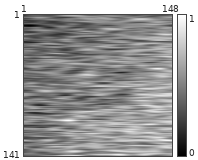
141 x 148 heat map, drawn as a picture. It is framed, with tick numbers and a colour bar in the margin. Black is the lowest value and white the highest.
The values follow a bell shape. The grain runs across in streaks. Values rise toward the bottom right. The top left is the ninth with the lowest average. The halves do not mirror each other.
